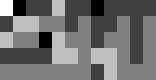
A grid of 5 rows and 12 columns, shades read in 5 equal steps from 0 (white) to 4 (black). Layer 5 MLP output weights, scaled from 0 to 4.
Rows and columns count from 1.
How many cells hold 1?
10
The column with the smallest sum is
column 5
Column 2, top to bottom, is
4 1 2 3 2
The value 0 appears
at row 1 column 1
